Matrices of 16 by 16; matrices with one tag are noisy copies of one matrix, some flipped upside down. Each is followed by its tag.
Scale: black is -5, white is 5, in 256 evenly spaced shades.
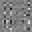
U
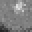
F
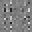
U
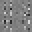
U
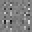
U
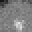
F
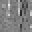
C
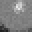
F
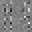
U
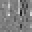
C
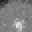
F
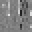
C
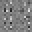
U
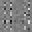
U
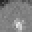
F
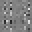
U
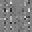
U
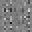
U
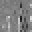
C
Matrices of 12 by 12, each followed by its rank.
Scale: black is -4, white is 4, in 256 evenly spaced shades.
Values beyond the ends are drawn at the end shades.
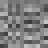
two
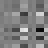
one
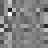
two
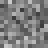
full rank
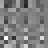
two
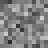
full rank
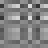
one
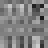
two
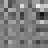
two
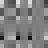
one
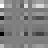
one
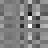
one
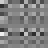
one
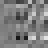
two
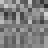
two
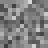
full rank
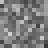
full rank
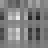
one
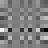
one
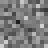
full rank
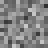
full rank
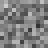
full rank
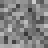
full rank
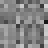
two
